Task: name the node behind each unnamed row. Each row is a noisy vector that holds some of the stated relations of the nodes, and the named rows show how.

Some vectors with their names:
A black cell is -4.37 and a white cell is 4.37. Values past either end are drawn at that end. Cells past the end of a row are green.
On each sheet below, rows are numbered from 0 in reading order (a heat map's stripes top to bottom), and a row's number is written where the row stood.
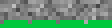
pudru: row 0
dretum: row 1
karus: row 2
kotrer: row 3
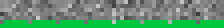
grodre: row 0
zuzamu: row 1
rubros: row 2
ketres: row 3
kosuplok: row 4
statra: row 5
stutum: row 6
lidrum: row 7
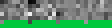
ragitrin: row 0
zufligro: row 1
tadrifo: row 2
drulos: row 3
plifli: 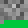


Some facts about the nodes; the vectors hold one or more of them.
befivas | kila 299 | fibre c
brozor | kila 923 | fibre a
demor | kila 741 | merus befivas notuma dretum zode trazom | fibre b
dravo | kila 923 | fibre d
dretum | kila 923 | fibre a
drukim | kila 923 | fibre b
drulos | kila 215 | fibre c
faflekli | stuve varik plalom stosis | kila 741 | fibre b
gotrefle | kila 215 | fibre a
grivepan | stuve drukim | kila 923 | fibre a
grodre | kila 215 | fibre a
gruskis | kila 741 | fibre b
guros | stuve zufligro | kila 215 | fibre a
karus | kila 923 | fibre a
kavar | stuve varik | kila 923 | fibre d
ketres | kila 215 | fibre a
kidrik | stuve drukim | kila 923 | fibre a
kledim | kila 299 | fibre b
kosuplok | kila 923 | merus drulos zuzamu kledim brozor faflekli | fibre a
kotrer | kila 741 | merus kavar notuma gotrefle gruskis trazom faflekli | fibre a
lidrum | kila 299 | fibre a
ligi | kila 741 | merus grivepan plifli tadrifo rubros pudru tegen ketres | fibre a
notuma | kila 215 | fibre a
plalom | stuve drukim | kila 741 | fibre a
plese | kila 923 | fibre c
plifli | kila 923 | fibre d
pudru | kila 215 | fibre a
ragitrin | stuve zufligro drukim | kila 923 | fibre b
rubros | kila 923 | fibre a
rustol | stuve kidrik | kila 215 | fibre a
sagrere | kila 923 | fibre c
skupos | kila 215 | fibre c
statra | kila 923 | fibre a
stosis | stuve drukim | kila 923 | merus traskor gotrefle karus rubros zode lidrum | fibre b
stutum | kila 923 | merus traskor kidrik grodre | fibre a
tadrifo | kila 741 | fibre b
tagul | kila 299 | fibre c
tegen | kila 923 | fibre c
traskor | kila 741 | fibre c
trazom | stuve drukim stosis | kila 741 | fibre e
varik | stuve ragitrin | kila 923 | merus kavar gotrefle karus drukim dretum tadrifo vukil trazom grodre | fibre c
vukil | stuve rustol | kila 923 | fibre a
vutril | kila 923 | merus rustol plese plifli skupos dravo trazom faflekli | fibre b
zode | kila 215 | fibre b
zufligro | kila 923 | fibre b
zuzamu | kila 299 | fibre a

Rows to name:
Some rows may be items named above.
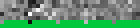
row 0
kidrik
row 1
guros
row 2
brozor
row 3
kosuplok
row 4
befivas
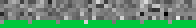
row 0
drukim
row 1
grivepan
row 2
kledim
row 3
stosis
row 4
zuzamu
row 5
rustol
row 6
plalom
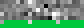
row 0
sagrere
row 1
kavar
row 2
kosuplok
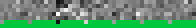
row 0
plese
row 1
tagul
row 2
guros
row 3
vutril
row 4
faflekli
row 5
brozor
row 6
sagrere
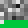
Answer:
varik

